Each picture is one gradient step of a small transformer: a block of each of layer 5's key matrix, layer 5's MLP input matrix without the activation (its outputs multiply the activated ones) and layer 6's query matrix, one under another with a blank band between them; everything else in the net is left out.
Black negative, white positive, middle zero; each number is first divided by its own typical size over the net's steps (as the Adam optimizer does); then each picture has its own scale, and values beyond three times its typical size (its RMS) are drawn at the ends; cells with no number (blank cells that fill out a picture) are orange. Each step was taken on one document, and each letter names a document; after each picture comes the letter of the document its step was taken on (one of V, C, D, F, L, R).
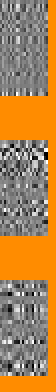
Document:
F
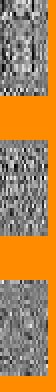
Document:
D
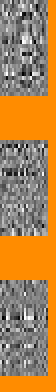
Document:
D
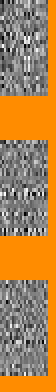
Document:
D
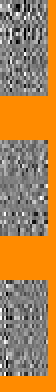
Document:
F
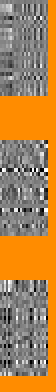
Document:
F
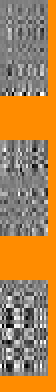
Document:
F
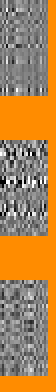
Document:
D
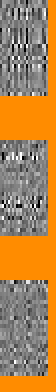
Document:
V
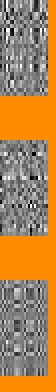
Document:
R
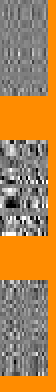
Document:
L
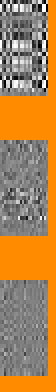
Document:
L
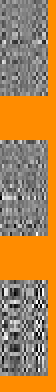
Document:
L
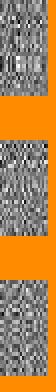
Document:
D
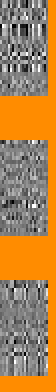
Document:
V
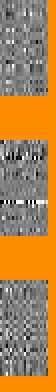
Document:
V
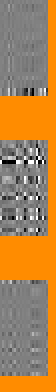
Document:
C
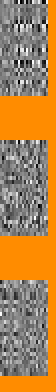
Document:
L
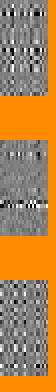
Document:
V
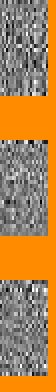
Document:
R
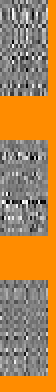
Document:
V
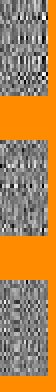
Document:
R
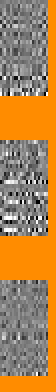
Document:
L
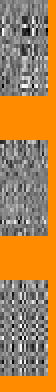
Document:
D
